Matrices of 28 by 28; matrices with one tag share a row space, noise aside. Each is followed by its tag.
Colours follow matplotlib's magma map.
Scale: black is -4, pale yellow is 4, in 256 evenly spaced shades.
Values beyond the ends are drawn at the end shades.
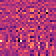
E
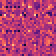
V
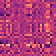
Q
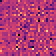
E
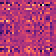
Q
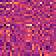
Q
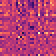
E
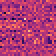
V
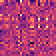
E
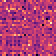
V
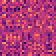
V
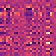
Q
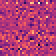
E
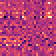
V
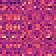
V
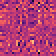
E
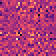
E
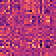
Q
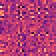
E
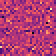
Q
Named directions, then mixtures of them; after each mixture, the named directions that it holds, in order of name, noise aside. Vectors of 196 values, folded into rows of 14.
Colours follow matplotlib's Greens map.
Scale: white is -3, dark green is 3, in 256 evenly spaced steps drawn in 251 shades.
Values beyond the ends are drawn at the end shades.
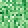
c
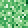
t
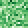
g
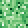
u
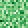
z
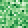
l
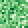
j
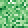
g, z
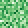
z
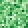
j, l, u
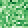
g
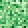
l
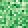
l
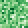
j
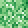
c, t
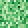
t, u, z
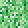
c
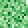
t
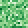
g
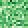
g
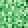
g, j, t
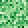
c, j, z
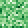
g, u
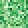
g, t, u
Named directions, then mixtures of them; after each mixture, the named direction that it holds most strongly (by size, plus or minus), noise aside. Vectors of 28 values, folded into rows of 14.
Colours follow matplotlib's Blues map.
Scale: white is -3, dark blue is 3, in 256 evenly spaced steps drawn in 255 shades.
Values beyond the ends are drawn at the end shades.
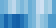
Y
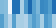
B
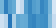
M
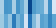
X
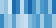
B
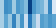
X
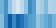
Y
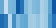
M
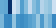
B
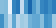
B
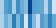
X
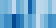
Y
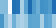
B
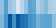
Y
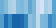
Y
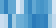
M
